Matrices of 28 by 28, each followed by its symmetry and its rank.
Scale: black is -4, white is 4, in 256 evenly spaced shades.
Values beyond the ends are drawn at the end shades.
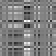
neither, rank one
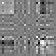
symmetric, rank three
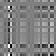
neither, rank one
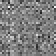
neither, rank five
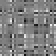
antisymmetric, rank two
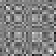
symmetric, rank three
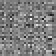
neither, rank five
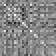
symmetric, rank five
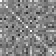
symmetric, rank five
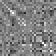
symmetric, rank five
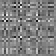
antisymmetric, rank two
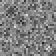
symmetric, full rank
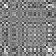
symmetric, rank three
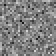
symmetric, full rank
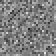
symmetric, full rank
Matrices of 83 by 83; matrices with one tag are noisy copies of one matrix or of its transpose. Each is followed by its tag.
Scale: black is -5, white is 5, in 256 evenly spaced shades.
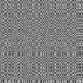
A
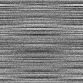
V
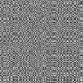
A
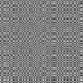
A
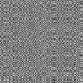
A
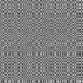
A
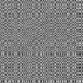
A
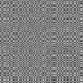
A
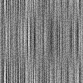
V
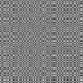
A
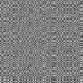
A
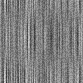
V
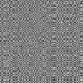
A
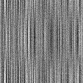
V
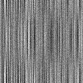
V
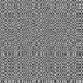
A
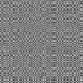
A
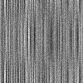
V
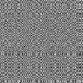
A
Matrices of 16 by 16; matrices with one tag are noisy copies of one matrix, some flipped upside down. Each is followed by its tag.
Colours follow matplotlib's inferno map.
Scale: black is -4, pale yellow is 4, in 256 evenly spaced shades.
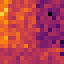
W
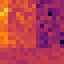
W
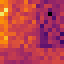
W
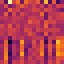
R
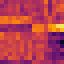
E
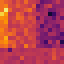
W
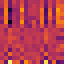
R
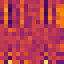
R
